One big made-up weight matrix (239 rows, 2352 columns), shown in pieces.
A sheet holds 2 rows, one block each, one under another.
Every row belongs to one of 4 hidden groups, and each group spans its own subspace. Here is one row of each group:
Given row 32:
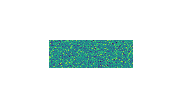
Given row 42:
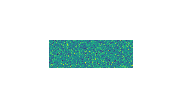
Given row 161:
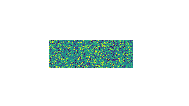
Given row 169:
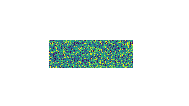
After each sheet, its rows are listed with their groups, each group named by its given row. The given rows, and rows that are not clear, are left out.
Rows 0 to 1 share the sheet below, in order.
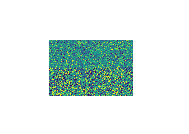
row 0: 161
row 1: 32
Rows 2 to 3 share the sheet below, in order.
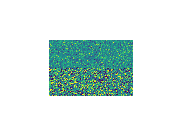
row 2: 42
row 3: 32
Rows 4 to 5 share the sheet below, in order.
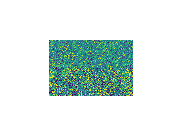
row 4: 32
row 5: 161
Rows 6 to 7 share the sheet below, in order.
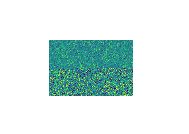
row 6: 161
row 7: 42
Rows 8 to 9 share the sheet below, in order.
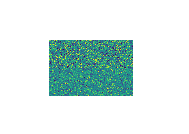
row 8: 161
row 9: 42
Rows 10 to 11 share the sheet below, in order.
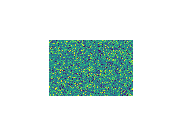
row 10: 161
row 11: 42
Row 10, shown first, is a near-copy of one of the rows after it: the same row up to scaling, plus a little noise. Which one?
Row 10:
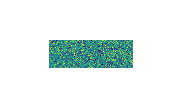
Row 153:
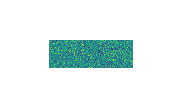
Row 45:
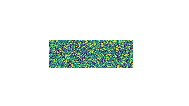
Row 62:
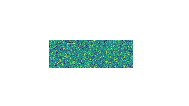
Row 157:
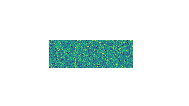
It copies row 153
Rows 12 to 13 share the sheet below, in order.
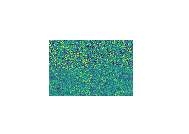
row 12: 169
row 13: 42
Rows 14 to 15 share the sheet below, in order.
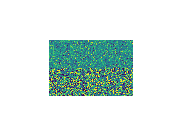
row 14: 161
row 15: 169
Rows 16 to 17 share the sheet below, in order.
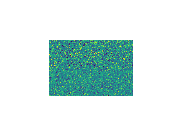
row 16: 161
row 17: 161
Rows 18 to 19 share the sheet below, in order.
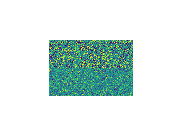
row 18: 161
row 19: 32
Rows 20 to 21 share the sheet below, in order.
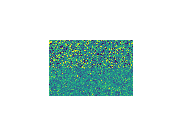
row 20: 32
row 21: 42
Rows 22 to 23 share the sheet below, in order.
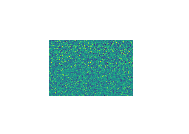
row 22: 32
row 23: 169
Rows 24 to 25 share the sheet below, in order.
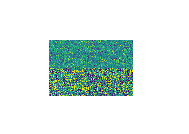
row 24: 32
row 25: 169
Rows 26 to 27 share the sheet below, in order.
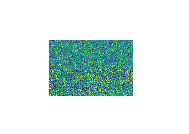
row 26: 32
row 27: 169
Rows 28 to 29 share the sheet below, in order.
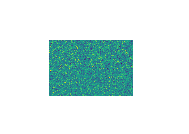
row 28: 42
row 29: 32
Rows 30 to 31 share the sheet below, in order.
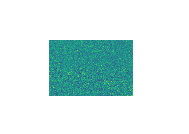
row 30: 32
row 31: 161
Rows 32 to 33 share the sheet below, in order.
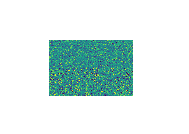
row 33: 42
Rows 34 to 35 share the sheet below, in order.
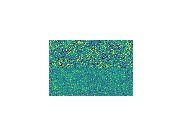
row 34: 161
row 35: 169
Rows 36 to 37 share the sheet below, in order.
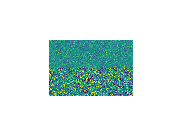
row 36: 161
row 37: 42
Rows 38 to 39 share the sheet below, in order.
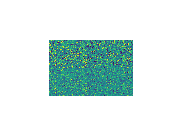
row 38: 169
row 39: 169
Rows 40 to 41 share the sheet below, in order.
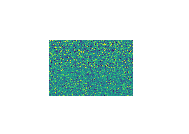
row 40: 32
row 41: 169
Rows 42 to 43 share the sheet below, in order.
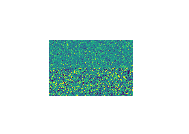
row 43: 169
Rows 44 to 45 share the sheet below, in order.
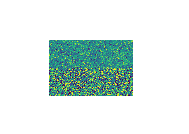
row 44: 42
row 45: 161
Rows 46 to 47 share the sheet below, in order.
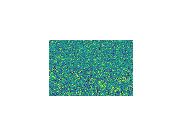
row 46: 161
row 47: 42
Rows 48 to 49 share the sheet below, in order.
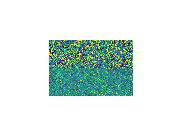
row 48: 169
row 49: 161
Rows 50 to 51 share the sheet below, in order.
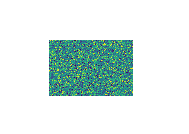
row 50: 32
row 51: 161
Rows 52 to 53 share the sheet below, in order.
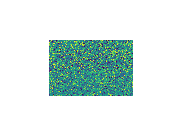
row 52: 161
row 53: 32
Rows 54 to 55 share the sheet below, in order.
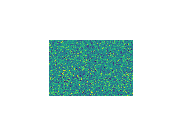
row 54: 169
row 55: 42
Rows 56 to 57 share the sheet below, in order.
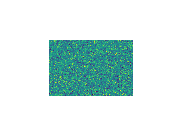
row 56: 161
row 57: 42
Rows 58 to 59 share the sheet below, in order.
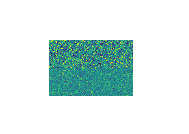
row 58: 32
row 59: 42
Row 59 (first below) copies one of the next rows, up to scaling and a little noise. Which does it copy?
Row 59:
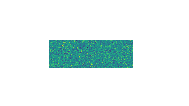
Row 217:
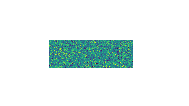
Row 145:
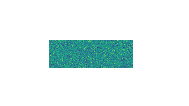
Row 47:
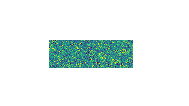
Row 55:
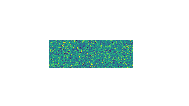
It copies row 55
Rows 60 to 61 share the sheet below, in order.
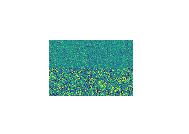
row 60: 169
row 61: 42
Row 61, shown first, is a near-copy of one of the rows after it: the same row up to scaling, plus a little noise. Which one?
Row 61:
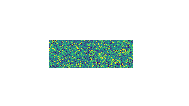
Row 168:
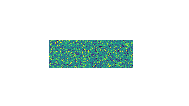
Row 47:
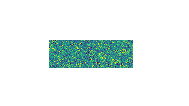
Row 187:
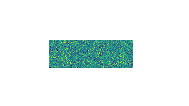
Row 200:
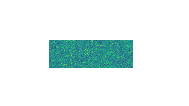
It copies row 47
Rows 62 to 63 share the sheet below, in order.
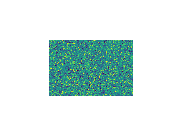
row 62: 161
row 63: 161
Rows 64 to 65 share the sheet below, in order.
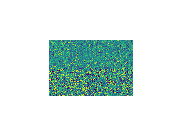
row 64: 42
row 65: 169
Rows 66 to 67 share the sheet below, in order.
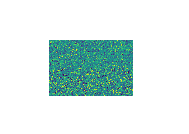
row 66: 32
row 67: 169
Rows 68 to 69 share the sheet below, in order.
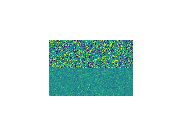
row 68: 32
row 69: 161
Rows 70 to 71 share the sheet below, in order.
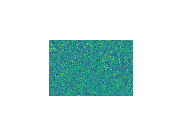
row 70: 42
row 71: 161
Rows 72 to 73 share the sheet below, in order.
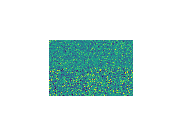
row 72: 32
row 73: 169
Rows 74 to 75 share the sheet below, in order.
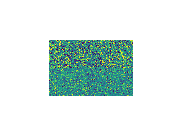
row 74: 42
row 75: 169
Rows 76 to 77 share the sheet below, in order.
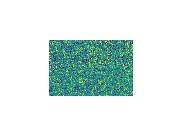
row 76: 169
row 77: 42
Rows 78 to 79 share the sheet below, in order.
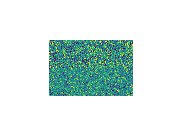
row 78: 169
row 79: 42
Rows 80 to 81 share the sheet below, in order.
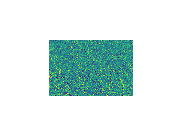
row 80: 161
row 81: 42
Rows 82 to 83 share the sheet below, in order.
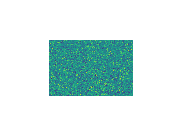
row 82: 169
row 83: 42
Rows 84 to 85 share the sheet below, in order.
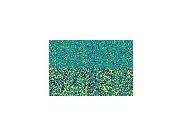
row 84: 169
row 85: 32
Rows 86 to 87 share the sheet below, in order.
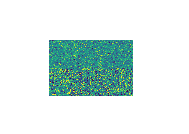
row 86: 32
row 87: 42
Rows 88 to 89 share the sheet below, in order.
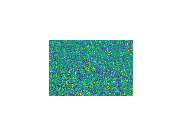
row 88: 169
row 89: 161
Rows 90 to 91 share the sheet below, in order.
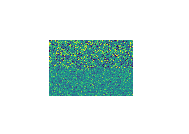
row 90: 161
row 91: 161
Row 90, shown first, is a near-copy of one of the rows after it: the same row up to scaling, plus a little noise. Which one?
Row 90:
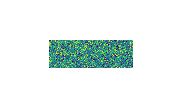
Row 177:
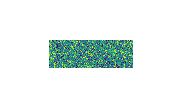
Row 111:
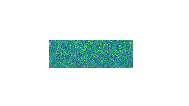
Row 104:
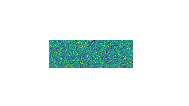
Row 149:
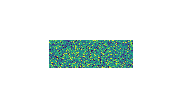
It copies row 111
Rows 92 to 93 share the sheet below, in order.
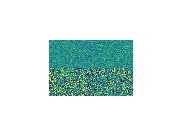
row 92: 42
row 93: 169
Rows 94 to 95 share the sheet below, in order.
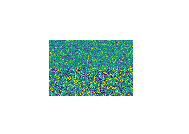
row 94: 32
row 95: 161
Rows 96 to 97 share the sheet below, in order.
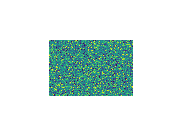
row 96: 161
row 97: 161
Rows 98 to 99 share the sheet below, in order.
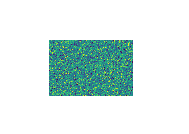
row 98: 169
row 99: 32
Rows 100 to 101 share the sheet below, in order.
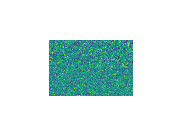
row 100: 169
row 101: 161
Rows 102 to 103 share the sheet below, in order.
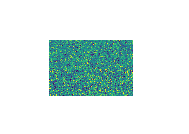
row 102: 42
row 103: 169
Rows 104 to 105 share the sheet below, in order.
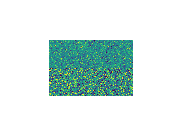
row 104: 161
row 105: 32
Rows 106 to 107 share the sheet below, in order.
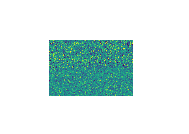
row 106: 169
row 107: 161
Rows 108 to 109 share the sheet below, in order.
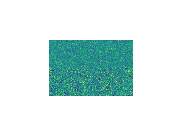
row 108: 161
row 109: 42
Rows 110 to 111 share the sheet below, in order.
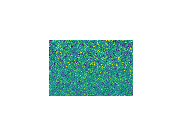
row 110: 161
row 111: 161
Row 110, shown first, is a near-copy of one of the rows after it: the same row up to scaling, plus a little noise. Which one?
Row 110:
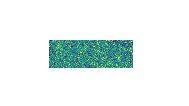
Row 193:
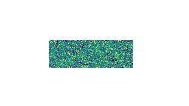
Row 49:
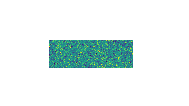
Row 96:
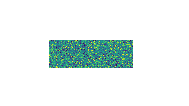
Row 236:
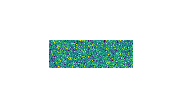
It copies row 49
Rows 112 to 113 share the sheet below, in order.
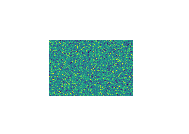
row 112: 42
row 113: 32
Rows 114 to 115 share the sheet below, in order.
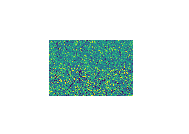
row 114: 161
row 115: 42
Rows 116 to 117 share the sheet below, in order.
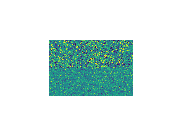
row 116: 42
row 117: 32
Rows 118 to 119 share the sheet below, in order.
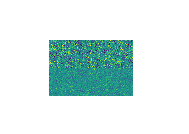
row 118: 42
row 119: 161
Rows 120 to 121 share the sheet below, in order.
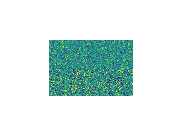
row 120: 169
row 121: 42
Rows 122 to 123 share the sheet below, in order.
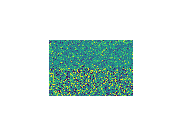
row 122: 32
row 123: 161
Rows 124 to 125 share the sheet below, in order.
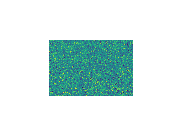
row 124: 169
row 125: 42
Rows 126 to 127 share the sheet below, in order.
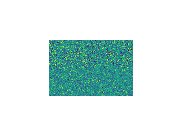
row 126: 169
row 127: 42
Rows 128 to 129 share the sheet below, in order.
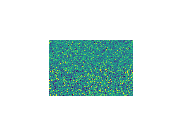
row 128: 32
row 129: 169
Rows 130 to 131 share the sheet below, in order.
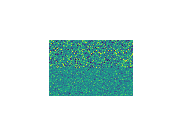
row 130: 42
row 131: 42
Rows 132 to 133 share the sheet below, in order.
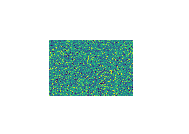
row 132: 32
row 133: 32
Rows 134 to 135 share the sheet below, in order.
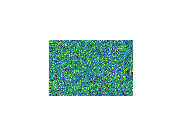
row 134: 32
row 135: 169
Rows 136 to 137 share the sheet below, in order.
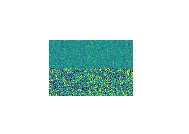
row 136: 169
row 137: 169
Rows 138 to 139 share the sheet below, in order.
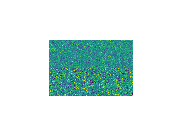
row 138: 42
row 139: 42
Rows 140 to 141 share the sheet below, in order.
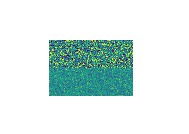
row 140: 32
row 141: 161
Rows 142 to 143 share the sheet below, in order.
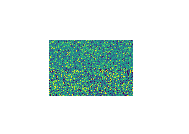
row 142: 161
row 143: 169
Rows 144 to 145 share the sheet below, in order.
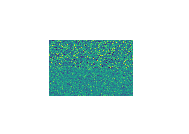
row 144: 32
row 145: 42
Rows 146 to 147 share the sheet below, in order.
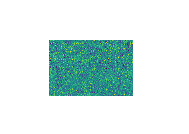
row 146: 169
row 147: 161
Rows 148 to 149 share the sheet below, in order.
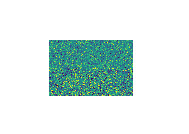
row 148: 161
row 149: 161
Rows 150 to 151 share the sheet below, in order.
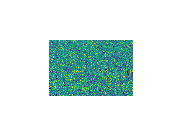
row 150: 42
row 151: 169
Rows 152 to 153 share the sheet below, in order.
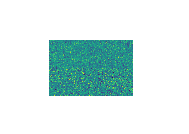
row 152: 169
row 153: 161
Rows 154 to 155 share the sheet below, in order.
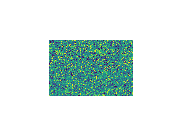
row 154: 32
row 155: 161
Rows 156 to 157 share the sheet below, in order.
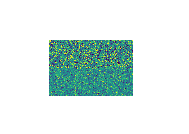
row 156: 42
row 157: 161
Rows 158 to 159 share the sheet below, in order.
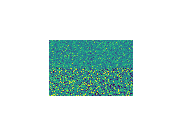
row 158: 32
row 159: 42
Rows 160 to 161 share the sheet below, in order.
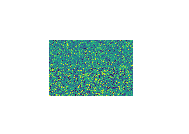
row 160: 42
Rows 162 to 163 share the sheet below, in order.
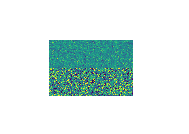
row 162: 42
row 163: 42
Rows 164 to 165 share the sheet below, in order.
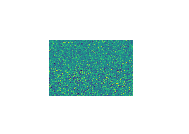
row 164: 42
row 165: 161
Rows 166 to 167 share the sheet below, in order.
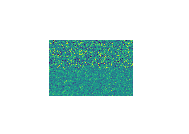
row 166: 42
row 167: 32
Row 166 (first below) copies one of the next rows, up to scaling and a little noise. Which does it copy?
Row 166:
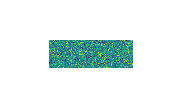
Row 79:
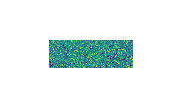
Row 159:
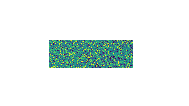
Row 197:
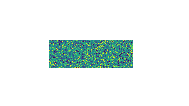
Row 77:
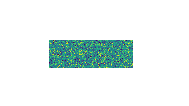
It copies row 77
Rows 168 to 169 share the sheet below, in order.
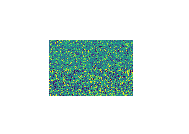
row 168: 42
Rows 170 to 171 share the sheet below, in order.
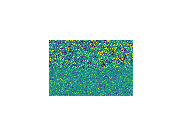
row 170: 32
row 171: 32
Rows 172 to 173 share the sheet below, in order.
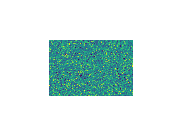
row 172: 161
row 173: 161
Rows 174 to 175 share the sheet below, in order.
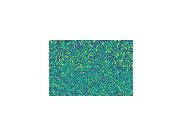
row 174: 161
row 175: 161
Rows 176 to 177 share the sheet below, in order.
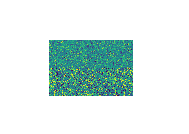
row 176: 169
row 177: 161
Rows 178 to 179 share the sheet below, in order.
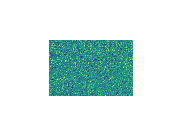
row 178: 32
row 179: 32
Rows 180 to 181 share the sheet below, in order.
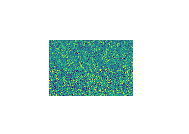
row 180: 161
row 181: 169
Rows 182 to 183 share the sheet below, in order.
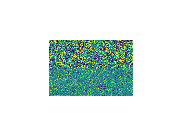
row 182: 161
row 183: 32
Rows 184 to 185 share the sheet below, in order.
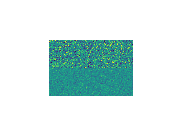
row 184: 32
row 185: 32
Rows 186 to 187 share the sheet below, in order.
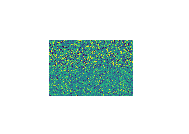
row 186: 169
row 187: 42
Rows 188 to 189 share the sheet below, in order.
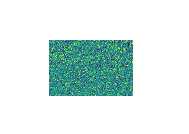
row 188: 169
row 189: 161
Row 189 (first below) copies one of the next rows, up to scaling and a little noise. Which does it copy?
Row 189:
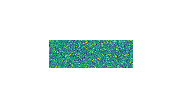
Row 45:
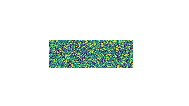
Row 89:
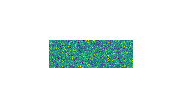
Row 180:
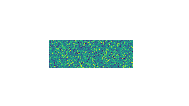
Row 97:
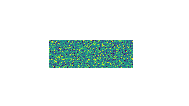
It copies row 45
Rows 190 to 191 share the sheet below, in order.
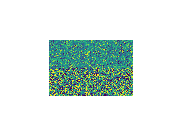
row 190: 42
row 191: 42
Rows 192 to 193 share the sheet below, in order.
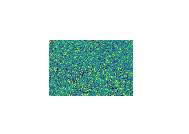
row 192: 32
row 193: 161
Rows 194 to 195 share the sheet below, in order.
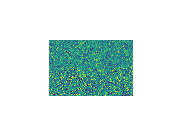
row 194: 42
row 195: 42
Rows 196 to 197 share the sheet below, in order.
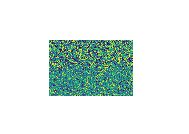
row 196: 42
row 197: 42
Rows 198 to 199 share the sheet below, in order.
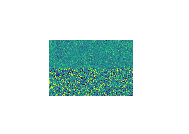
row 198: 161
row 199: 161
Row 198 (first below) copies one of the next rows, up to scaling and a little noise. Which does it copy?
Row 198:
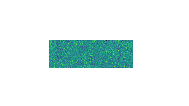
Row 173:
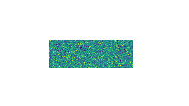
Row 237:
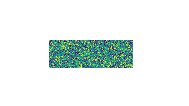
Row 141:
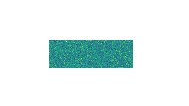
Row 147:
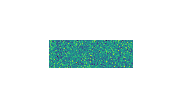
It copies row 147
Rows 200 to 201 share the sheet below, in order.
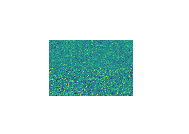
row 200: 42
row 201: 32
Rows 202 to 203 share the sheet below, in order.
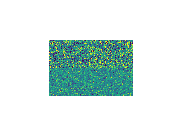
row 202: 169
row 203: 32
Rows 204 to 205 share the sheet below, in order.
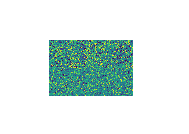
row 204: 42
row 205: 169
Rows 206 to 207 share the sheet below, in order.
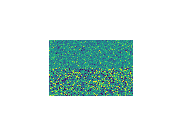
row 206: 161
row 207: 32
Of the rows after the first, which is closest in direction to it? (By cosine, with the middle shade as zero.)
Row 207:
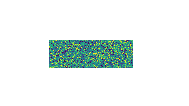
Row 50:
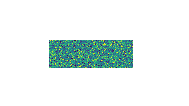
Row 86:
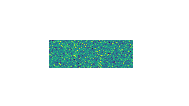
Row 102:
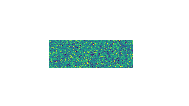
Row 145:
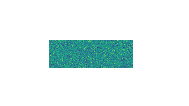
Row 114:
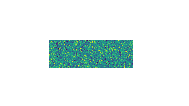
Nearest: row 50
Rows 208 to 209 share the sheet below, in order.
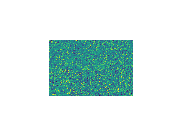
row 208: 161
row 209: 42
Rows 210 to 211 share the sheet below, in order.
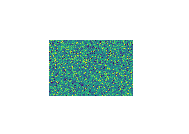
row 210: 169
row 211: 32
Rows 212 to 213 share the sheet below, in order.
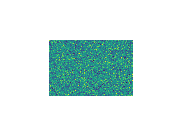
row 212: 161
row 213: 161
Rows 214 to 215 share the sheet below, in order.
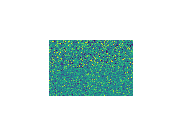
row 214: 161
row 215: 169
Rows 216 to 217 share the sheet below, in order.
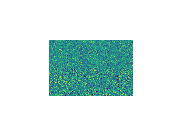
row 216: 42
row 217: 42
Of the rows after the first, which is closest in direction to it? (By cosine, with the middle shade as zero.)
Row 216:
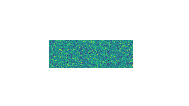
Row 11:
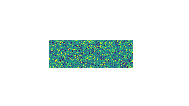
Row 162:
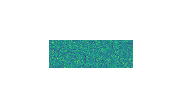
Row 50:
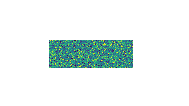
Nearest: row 11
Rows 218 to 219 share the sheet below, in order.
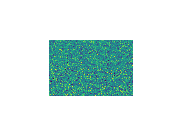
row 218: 42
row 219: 32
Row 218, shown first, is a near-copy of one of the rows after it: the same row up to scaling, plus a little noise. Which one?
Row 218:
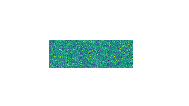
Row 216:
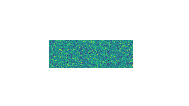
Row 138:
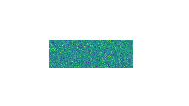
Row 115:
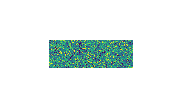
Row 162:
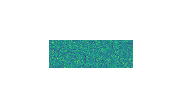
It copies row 216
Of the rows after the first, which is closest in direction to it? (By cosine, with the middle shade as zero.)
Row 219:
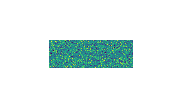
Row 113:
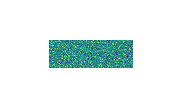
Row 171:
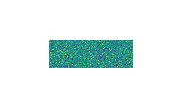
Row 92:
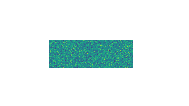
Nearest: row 113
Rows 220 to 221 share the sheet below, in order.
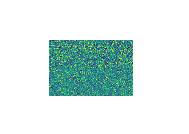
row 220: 32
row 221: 161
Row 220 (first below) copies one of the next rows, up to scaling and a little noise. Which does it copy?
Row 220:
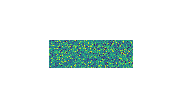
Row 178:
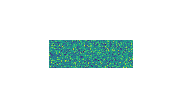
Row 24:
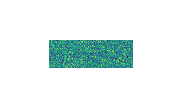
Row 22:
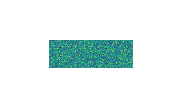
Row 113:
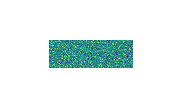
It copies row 22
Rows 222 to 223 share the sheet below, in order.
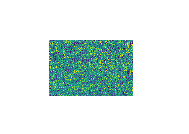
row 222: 169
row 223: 169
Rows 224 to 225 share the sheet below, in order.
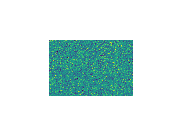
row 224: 32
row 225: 32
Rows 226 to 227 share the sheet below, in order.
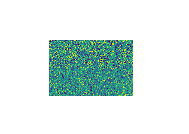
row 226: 32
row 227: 42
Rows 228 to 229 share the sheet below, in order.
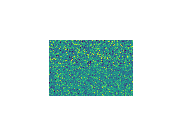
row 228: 32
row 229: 161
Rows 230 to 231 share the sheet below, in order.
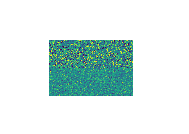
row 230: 169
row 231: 32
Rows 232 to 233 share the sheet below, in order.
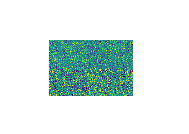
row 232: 169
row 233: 169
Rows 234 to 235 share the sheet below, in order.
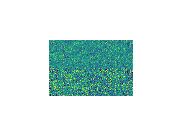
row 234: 169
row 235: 169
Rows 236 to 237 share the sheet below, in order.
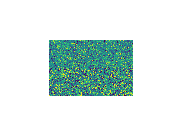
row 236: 161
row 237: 161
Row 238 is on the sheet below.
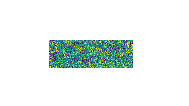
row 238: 169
